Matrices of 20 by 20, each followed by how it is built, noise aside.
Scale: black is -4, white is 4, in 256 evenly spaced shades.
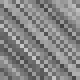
Toeplitz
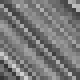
Toeplitz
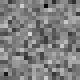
noise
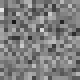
noise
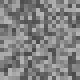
noise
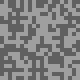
noise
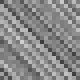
Toeplitz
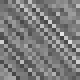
Toeplitz
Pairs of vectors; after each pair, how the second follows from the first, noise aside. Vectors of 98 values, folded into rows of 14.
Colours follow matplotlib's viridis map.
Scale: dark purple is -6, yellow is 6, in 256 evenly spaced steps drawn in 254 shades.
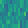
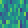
scaled up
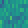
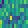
scaled up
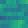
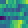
scaled up
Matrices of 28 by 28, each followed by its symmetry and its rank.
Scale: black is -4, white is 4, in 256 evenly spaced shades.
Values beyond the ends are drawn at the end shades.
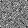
symmetric, full rank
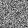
neither, full rank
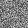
neither, full rank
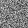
neither, full rank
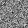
symmetric, full rank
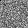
symmetric, full rank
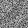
symmetric, full rank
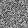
symmetric, full rank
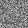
neither, full rank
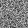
neither, full rank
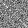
symmetric, full rank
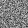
neither, full rank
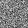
neither, full rank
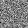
neither, full rank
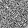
symmetric, full rank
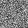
neither, full rank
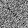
symmetric, full rank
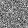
symmetric, full rank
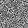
symmetric, full rank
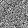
symmetric, full rank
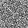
symmetric, full rank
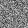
neither, full rank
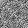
symmetric, full rank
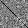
symmetric, full rank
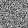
neither, full rank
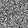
neither, full rank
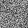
neither, full rank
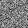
neither, full rank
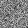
symmetric, full rank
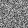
neither, full rank
